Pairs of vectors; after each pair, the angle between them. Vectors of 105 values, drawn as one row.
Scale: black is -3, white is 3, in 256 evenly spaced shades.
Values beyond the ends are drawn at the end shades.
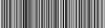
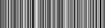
partly opposed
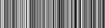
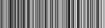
partly opposed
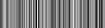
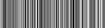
nearly opposite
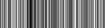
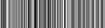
orthogonal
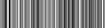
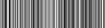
nearly parallel
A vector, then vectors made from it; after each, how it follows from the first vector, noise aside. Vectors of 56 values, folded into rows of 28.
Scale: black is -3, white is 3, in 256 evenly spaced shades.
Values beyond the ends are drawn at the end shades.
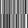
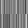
shrunk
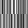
wrapped around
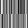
reversed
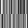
reversed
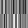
wrapped around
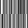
reversed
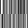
reversed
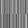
shrunk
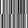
reversed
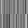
shrunk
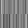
shrunk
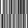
reversed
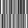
reversed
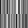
wrapped around
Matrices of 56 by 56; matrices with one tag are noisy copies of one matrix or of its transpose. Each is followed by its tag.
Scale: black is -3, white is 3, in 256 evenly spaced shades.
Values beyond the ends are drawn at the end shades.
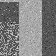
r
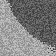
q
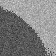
q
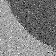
q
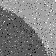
q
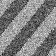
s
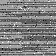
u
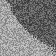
q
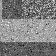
r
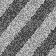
s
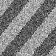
s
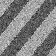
s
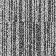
u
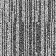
u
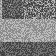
r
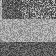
r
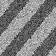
s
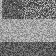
r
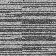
u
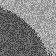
q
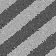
s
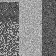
r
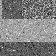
r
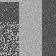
r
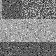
r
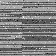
u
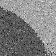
q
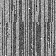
u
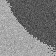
q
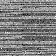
u
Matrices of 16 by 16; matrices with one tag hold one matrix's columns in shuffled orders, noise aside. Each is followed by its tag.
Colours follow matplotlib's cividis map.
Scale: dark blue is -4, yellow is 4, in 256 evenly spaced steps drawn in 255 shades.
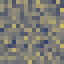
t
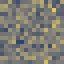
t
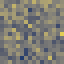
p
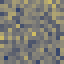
p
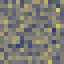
t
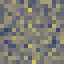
t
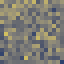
p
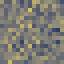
t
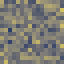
t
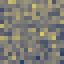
p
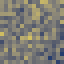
p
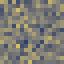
t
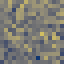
p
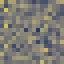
t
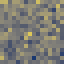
p
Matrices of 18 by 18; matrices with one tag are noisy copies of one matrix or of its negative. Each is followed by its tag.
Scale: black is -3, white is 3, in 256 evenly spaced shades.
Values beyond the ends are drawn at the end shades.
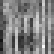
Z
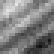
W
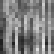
Z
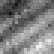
W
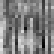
Z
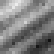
W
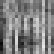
Z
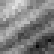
W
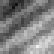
W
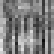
Z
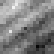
W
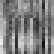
Z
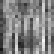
Z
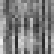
Z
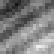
W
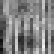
Z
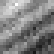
W
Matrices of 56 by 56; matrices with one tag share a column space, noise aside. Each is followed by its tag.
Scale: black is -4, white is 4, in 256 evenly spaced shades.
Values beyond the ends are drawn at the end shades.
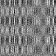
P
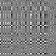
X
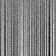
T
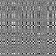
X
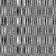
P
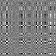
X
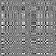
X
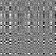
X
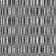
P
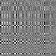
X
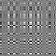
X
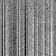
T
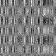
P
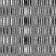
P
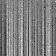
T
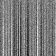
T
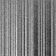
T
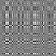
X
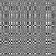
X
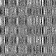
P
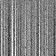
T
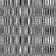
P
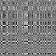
X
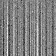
T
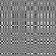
X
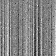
T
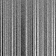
T
